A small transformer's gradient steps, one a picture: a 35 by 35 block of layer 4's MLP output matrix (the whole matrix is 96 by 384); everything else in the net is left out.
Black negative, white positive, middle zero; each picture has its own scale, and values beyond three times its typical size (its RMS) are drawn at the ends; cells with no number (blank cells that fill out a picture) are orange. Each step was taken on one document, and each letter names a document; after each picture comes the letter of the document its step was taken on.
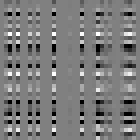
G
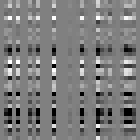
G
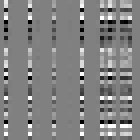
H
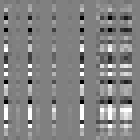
H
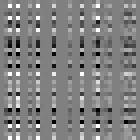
G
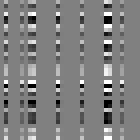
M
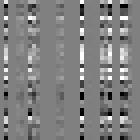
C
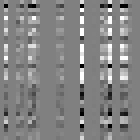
C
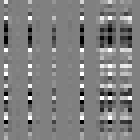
H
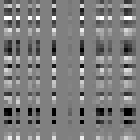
G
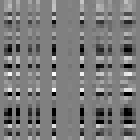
G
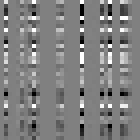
C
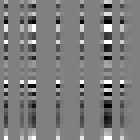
M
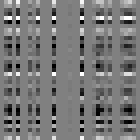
G
